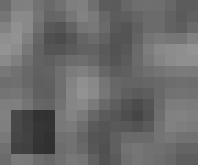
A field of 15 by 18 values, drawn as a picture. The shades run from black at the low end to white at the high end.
Neither half mirrors the other. Overall the values sit about 40% of the way up the scale. Values change most from cell to cell in the bottom left. The ninth with the lowest average is the bottom left. An odd patch, lower than its surroundings, sits in the bottom left.
